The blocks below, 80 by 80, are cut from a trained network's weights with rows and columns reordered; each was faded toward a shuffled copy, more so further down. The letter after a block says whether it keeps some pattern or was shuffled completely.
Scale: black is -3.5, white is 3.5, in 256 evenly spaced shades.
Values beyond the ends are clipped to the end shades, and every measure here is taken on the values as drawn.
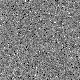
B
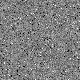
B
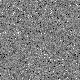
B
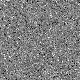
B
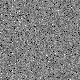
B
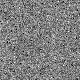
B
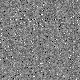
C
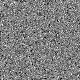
B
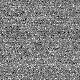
C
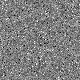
B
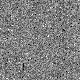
C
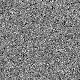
B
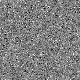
B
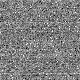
C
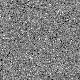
B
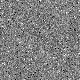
B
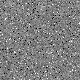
B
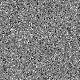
B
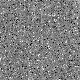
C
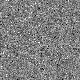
B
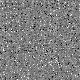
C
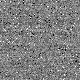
C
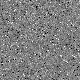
B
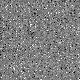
C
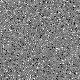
B
